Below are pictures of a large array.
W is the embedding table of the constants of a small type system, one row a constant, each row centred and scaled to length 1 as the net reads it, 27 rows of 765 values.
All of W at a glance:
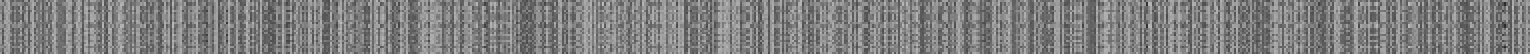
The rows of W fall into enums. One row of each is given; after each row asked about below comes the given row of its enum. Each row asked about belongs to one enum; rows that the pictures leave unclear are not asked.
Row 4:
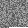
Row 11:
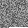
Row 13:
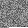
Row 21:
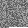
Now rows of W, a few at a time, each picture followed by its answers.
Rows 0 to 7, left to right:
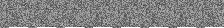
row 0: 21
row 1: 13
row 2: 13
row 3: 4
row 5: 11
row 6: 4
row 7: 21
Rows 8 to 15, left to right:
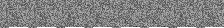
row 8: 21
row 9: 21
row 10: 4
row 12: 13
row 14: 4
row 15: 21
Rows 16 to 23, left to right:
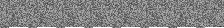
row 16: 4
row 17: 11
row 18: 21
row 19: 21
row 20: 11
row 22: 4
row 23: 13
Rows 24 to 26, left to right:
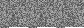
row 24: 4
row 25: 4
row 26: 21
